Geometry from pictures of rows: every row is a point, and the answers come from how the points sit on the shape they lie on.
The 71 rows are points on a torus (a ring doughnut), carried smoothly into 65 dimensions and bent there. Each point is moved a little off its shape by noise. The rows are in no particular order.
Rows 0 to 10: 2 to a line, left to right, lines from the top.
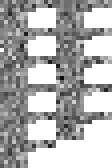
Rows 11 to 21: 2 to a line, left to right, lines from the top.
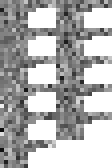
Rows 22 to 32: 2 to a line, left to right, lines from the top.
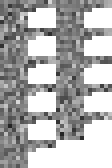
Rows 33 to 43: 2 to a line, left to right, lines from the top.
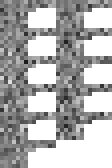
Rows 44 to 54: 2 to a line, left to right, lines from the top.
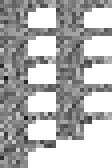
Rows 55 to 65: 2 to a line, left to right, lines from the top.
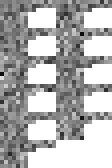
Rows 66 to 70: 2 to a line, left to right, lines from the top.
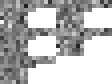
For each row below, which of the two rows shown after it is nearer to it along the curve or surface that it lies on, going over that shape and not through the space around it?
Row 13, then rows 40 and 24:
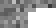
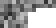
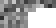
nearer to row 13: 24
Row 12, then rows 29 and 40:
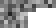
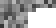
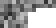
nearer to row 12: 40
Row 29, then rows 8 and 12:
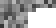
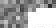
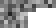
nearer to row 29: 8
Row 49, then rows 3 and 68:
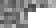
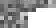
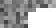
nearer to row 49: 68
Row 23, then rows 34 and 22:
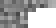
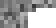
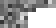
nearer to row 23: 34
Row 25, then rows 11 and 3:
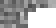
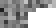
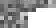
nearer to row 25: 11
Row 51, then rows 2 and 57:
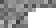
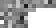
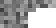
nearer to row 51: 57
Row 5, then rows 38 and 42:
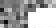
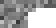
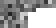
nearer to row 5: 38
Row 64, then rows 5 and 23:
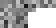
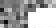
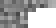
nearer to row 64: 5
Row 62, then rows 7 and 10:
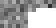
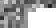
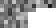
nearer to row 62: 7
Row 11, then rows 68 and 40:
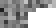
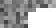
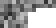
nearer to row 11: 68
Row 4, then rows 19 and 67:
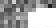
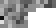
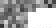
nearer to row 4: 67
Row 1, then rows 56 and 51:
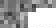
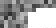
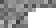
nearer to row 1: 56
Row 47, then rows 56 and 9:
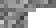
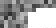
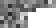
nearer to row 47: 56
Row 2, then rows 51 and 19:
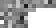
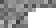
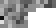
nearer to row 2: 19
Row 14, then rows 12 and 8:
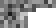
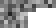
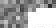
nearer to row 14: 12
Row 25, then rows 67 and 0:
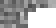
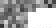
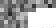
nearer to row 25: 0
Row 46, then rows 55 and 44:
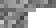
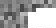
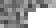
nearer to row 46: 44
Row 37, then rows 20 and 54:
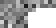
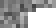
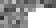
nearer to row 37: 54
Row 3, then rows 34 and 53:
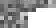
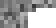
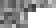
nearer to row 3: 34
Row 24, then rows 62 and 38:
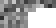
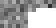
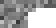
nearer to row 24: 38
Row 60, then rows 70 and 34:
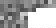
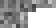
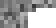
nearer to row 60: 34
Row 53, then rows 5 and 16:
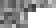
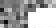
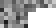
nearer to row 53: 5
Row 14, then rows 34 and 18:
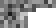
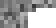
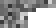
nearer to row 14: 18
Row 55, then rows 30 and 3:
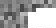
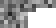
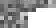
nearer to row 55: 3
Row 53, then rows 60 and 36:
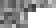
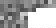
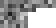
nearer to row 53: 36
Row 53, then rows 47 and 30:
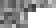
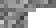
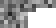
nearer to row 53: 30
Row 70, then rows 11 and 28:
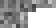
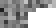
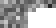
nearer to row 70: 11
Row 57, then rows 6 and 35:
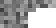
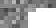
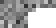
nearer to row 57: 35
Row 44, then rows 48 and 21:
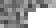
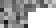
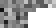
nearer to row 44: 48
